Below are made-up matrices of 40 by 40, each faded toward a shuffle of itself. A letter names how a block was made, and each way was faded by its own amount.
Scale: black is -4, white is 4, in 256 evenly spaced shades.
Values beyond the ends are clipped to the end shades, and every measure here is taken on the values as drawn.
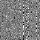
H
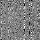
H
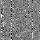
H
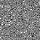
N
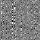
H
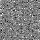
N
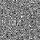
N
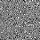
N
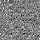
N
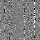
H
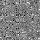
N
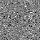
N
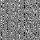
H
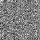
N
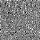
N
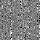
H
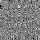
N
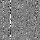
H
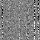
H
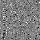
N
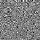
N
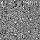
N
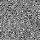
N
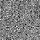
N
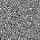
N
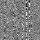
H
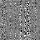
H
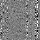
H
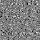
N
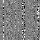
H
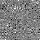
N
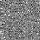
N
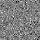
N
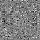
N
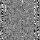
H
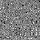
N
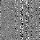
H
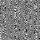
H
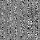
H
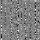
H
